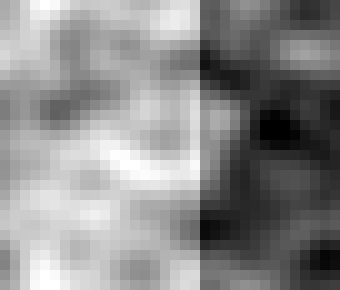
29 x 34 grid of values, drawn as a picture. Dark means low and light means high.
A vertical seam about 60% of the way across splits the table, and the left part is higher. The field is mottled with small blotches. No lone cell stands out from its neighbours. The middle right is the ninth with the lowest average. The bottom left is the ninth with the highest average.
